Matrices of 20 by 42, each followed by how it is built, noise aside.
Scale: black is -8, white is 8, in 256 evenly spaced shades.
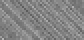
Toeplitz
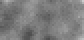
smooth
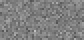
noise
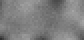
smooth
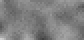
smooth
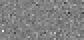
noise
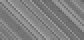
Toeplitz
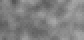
smooth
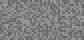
noise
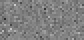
noise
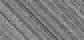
Toeplitz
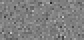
noise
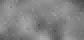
smooth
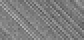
Toeplitz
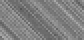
Toeplitz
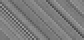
Toeplitz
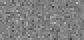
noise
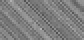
Toeplitz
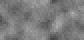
smooth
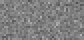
noise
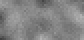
smooth
